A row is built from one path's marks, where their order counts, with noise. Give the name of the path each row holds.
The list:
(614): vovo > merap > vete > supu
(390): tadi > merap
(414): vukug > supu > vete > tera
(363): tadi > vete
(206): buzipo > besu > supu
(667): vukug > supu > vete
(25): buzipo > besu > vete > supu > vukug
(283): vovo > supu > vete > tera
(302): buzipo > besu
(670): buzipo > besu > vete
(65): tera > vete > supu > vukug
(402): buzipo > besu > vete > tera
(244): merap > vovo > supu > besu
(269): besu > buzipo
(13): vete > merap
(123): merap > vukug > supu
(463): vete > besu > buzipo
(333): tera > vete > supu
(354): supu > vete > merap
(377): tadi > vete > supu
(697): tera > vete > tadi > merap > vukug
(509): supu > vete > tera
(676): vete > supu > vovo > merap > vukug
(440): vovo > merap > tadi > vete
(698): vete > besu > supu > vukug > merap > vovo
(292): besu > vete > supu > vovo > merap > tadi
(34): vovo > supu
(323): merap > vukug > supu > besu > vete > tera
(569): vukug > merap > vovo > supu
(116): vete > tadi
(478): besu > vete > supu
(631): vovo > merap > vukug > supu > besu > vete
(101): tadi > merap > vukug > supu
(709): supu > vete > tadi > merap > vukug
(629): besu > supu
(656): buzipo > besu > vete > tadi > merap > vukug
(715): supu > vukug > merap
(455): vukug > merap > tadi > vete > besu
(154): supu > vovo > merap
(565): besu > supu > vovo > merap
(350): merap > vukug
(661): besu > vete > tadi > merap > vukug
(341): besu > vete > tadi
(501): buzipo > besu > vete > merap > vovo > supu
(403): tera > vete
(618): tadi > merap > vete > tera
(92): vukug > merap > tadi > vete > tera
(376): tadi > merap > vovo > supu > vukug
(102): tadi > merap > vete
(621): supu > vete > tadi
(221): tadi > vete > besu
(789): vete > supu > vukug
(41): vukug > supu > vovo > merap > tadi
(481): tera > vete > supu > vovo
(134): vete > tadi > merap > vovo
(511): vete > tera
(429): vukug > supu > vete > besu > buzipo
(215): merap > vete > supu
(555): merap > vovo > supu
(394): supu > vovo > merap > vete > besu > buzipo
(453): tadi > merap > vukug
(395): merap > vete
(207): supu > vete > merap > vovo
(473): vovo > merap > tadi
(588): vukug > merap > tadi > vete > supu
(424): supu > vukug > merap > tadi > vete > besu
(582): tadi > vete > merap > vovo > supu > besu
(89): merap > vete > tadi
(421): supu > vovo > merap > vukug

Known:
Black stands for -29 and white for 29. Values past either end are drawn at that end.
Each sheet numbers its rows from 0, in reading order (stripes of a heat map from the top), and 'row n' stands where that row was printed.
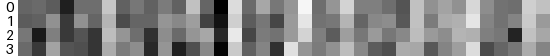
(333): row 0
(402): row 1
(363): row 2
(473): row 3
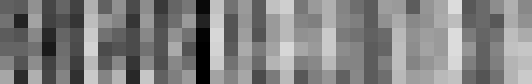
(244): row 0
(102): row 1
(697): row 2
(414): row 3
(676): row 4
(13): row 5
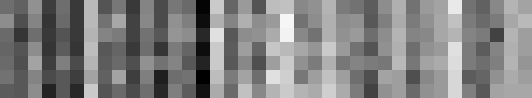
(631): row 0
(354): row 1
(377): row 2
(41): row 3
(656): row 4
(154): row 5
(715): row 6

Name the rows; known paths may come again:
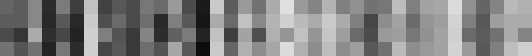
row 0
(429)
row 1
(715)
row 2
(453)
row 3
(667)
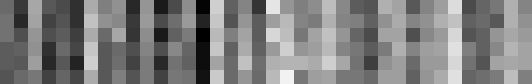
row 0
(473)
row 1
(102)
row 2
(555)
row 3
(323)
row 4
(123)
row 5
(565)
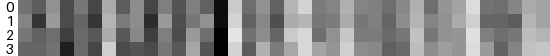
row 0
(394)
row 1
(134)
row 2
(283)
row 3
(414)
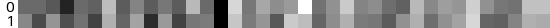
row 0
(509)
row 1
(614)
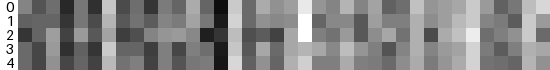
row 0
(789)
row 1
(478)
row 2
(269)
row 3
(588)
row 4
(582)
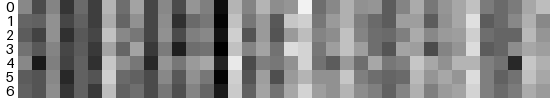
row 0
(354)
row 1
(244)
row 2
(618)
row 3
(154)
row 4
(116)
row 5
(697)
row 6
(424)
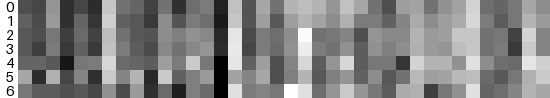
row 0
(101)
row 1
(455)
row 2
(341)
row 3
(221)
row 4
(403)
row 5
(13)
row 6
(34)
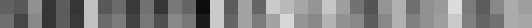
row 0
(41)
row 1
(709)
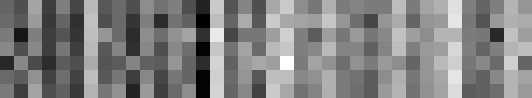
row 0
(656)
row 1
(569)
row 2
(363)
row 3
(676)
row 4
(629)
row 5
(631)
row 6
(440)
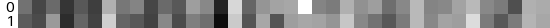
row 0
(621)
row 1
(92)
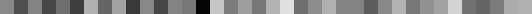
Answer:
(207)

